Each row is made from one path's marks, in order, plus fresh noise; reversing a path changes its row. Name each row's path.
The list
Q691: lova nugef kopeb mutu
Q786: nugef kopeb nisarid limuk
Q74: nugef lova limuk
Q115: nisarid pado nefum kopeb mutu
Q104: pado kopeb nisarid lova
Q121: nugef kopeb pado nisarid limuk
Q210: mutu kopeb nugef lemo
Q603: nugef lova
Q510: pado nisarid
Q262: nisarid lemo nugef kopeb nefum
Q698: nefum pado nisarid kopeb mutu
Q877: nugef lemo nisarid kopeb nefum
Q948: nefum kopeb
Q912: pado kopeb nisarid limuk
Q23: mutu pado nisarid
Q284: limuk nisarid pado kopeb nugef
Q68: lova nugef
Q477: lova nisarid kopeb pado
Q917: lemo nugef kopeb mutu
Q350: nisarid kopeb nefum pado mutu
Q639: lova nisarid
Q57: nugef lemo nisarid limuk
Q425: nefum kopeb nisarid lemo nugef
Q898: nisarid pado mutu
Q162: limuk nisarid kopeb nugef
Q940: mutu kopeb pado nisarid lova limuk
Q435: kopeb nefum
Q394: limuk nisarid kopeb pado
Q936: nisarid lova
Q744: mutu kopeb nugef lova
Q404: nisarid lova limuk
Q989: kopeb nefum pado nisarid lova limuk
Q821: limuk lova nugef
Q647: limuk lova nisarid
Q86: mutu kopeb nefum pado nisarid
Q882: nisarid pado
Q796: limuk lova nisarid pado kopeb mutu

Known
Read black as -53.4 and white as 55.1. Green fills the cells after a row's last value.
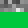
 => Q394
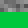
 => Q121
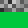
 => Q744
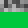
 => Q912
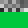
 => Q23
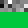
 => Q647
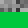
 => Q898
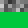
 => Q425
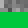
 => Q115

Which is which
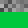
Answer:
Q940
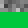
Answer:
Q989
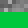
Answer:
Q796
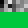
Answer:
Q821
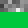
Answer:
Q162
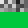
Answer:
Q882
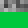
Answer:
Q104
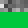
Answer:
Q698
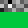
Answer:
Q210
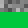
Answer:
Q350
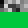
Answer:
Q74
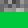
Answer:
Q284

